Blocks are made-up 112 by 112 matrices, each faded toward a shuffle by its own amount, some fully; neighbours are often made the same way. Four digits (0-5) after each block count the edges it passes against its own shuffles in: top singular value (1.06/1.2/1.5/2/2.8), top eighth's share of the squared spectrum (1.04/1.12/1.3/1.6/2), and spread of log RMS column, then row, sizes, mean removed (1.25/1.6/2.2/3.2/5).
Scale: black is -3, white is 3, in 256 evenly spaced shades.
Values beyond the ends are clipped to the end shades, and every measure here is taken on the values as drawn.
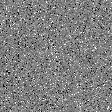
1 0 0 0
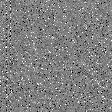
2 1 1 0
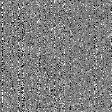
2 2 4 0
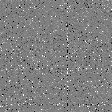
3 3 1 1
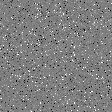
0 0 0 0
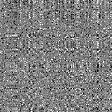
5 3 2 2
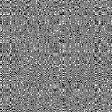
5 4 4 3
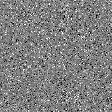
3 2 1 0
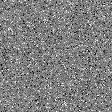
0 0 0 0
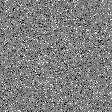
2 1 0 0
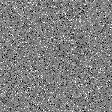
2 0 0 0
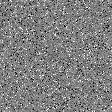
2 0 0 0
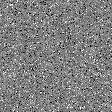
0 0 0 0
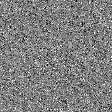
0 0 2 0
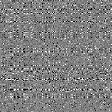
5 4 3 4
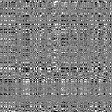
5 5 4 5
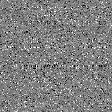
4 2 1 2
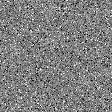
1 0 0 0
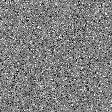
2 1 0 0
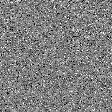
3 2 0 1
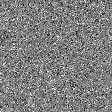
3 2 0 0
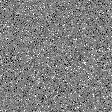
0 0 0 0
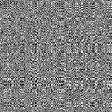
5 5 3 4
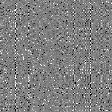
5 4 3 2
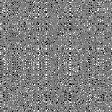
5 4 3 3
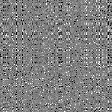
5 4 3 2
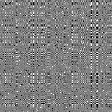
5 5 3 3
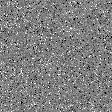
0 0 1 0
